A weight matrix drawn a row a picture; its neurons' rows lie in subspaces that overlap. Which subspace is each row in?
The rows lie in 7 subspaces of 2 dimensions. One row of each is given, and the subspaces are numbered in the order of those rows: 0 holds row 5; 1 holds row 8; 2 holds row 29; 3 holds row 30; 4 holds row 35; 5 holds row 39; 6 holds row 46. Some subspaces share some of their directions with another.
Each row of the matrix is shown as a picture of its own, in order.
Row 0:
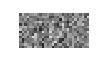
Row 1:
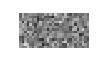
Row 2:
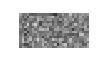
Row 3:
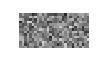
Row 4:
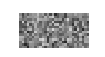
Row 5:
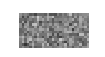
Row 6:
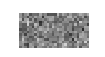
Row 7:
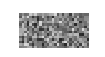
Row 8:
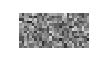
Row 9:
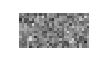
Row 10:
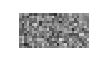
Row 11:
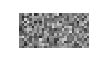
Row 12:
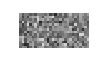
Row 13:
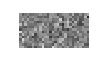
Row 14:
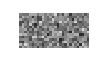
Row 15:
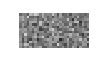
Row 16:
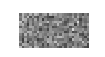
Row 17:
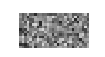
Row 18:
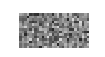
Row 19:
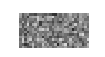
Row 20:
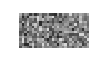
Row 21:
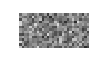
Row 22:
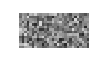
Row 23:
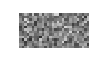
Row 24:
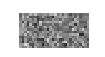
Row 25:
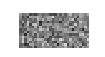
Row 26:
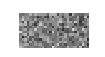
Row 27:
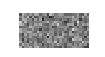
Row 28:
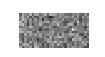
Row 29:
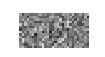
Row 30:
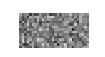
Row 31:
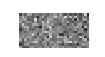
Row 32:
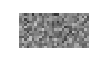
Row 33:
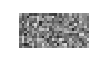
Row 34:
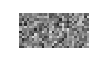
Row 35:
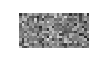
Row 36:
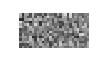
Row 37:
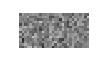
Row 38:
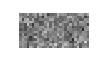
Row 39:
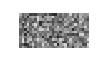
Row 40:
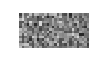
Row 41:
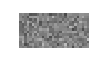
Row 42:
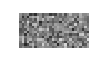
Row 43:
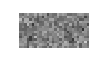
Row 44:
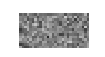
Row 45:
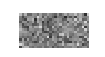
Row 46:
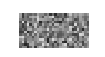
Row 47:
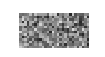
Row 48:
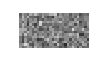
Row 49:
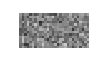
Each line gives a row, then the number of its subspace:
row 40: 1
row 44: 4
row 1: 6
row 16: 3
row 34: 2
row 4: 6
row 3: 1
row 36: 1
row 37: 2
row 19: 5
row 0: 2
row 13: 2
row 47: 2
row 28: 3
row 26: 2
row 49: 0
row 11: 5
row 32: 5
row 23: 5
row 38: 0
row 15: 6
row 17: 4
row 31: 4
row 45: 4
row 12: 6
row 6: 0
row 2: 5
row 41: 1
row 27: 3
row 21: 3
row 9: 0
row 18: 6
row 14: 3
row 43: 0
